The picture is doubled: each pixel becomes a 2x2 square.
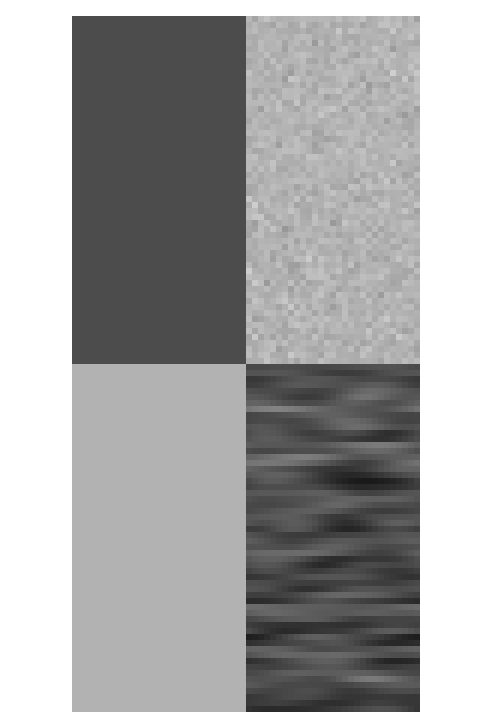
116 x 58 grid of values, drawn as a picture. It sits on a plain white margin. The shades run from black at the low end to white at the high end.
The table splits into 2 rows of 2 panels. Panel 1,1: low, flat. Panel 1,2: high, fine-grained, faint in contrast. Panel 2,1: high, flat. Panel 2,2: low, streaked across.
